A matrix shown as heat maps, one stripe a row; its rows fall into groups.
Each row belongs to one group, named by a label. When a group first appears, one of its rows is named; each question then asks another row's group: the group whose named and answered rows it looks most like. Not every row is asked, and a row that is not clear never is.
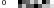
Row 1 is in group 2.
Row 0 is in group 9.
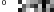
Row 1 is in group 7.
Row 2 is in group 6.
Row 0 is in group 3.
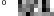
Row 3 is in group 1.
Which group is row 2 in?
9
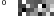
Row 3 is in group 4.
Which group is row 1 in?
9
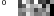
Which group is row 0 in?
3
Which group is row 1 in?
6
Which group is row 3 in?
6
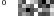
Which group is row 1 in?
3
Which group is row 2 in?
1
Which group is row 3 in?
3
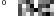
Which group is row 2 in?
2
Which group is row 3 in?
3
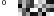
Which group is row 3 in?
7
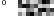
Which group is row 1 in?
1
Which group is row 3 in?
2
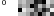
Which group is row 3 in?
4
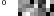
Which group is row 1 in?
4
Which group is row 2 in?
6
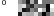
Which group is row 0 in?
1
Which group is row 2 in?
1
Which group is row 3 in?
3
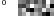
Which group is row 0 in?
7
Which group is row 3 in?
3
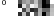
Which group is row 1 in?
3
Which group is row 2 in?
7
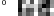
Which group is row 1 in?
3
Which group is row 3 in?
3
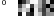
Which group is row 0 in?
6
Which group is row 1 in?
3
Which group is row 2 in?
4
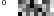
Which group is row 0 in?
9
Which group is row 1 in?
2
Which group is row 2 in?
2
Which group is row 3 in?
9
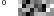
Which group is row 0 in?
1
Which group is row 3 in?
1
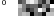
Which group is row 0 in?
6
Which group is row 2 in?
1
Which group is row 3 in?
7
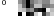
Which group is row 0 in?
1
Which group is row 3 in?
9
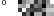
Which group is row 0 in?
9
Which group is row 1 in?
7
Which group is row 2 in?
2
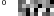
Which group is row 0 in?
6
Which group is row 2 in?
1
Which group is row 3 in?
1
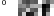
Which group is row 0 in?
1
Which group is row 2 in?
9
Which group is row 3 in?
9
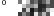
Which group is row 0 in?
4
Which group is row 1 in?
4
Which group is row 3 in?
2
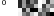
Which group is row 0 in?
1
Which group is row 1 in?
9
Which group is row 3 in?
4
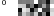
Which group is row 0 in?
3
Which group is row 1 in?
2
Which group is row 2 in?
9
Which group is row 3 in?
3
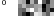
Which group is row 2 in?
6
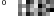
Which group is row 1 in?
4
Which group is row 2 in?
4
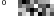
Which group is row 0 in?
1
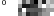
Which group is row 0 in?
7
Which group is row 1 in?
1
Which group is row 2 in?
2
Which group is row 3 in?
2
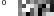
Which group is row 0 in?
4
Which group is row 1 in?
6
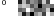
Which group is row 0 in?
2
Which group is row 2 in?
6
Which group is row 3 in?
7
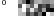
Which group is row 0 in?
1
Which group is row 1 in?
3
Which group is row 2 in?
4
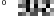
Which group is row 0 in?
1
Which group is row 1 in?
1
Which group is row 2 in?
7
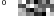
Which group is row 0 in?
2
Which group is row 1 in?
6
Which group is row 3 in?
7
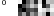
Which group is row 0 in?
7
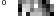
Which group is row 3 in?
4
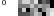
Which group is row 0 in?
4
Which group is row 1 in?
6
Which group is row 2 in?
2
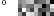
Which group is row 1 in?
9
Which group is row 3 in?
6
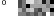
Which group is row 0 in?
6
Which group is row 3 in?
7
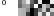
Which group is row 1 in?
4
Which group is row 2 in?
2
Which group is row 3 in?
7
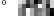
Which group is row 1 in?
1
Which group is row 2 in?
6
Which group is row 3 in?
6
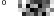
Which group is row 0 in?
2
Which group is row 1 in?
2
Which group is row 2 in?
7
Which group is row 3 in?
7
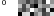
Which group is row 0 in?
7
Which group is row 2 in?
6
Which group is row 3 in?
9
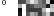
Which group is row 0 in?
6
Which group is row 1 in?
2
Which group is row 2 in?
2
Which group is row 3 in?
4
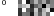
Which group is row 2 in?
4
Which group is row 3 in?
2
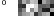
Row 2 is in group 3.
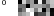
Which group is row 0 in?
9
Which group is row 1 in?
1
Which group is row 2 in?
6
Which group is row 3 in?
6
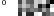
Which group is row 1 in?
3
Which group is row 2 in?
2
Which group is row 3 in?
9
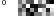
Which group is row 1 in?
7
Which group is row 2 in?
1
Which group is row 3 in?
2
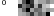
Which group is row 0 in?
1
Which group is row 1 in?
2
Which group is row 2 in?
1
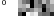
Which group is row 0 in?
2
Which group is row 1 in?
7
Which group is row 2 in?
9
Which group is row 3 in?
6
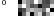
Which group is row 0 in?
3
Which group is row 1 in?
2
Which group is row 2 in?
6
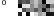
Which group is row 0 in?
9
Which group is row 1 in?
3
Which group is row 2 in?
7
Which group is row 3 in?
4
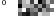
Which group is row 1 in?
9
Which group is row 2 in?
4
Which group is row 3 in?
1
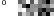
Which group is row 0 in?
3
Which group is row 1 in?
1
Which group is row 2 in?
4
